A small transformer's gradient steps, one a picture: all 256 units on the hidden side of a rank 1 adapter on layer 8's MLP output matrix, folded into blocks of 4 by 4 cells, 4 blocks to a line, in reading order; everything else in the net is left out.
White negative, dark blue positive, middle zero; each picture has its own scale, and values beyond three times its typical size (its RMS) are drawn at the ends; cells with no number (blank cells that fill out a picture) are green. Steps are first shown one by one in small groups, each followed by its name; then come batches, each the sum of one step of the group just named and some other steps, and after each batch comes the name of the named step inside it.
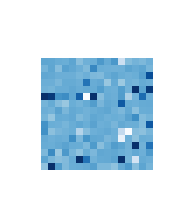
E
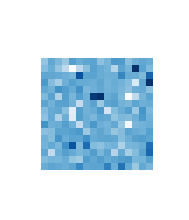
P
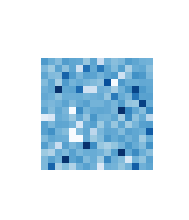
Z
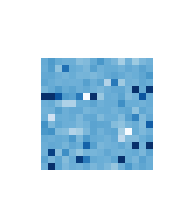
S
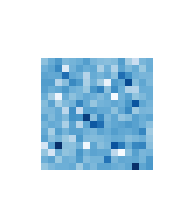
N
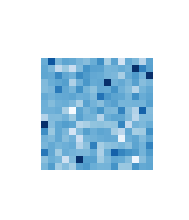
Z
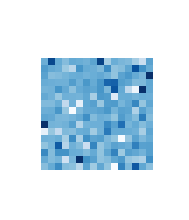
N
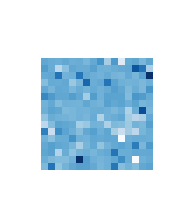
E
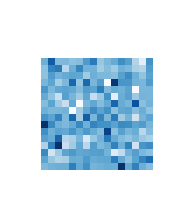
N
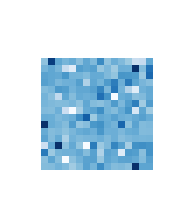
N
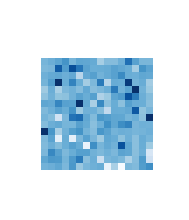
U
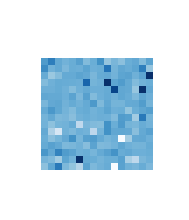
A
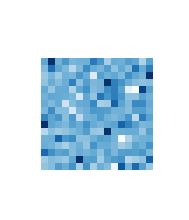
A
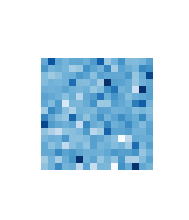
A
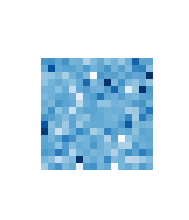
A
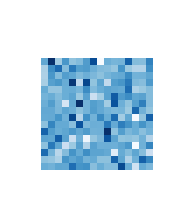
U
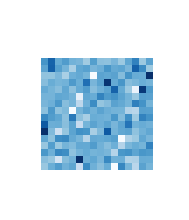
A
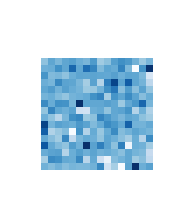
U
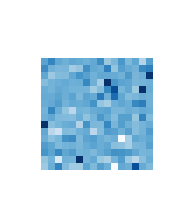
A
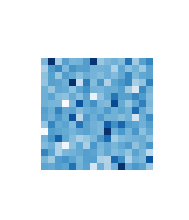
U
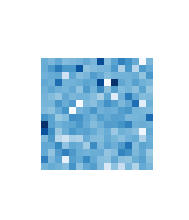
U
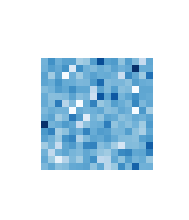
U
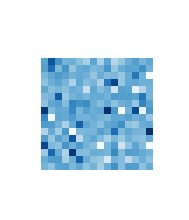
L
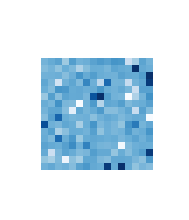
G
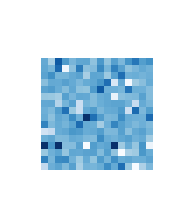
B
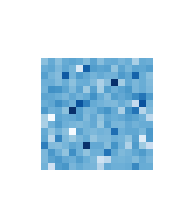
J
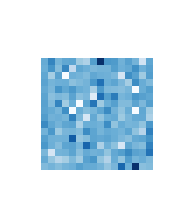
L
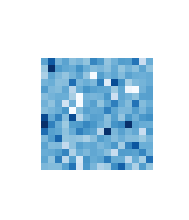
L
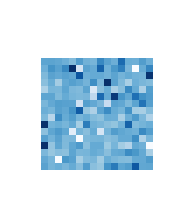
J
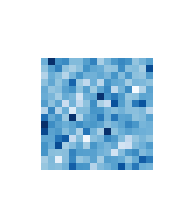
B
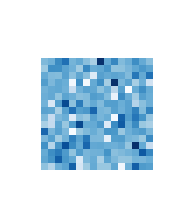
J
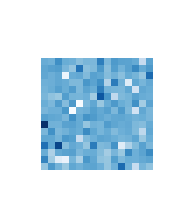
B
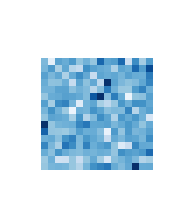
G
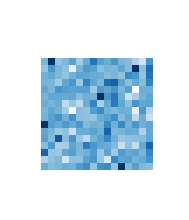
G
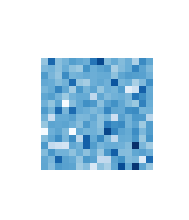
J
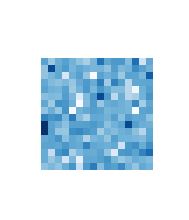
G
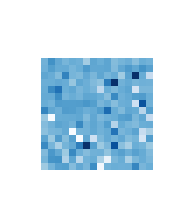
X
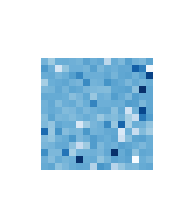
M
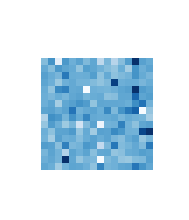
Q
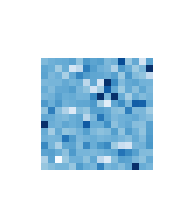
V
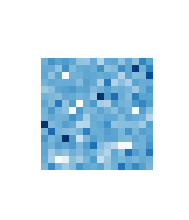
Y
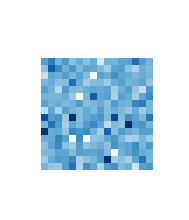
Q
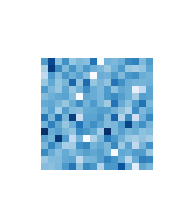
X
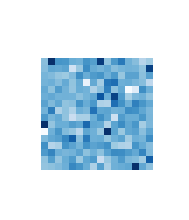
V
